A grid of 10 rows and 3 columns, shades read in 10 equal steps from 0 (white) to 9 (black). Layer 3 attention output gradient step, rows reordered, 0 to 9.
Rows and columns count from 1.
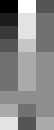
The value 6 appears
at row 1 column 3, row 4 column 1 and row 10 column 2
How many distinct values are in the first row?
3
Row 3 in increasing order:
1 5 7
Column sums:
53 28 44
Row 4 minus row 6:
1 -1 1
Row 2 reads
8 1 5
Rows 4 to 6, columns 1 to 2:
6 2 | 5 3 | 5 3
